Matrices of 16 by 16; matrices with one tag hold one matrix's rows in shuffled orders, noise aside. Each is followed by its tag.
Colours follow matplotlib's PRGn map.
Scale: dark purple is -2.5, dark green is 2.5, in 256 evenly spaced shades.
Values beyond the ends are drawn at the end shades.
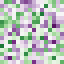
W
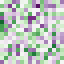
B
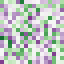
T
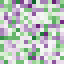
W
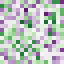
T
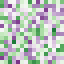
B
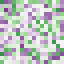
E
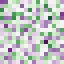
E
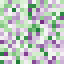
B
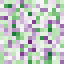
E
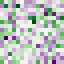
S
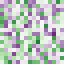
B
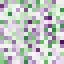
T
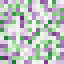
E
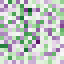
T
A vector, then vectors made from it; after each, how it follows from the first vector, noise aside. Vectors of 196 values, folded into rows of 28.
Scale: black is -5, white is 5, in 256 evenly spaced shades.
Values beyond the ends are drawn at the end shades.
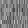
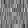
wrapped around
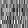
scaled up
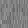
shrunk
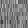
wrapped around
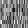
scaled up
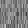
wrapped around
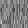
copied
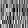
scaled up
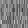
copied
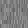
shrunk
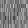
reversed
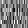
scaled up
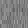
shrunk
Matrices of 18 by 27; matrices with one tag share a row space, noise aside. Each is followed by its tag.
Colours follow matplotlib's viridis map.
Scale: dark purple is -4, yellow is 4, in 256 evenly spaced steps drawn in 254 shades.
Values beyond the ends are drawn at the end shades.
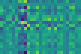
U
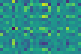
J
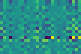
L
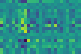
U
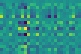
U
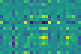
J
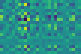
U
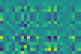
U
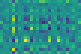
J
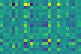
J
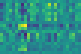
U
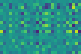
L
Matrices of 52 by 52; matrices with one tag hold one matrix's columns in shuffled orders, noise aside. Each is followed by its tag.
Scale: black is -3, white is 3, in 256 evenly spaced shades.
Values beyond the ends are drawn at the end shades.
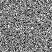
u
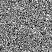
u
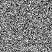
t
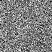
u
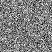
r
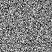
t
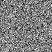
t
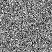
r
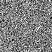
u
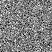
u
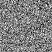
t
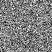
u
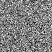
u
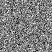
r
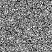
t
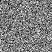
t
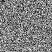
t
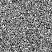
u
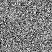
r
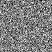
t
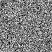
r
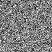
t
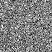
u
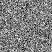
r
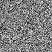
t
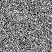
r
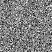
u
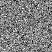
t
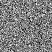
r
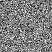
t
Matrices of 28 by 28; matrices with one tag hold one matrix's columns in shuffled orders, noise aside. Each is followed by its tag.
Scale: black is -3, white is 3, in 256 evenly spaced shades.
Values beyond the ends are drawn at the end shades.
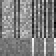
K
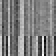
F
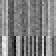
F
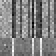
K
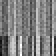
F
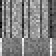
K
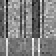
K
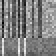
K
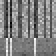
K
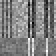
K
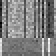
K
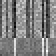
K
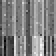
F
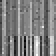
F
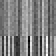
F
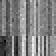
F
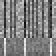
K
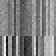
F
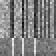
K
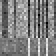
K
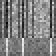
K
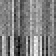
F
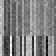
F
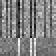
K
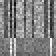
K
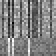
K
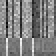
K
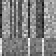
K
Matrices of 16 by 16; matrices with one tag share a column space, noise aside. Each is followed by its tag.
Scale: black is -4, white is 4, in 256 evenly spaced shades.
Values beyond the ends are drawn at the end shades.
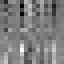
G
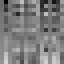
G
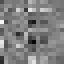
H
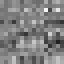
H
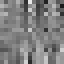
G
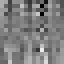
G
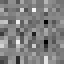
H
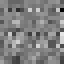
H
